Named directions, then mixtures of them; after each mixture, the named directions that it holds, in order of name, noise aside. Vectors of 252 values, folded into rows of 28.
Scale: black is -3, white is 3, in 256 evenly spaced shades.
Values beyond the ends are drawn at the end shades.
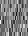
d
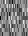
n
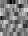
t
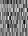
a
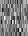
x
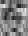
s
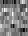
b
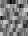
t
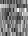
a, s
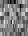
b, t, x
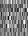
a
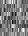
b, n, x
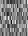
a, n, x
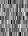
d, t, x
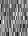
d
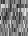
d, n, s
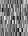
x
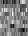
b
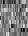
b, d, n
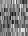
a, b, x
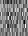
a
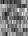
a, b, s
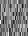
d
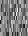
d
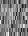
b, d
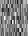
x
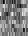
b, n, s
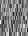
d
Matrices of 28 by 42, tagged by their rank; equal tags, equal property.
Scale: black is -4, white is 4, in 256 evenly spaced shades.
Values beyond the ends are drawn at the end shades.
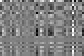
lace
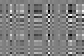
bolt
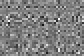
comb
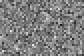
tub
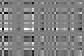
bolt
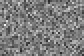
tub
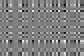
bolt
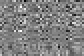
comb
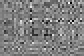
comb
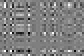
lace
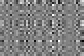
lace
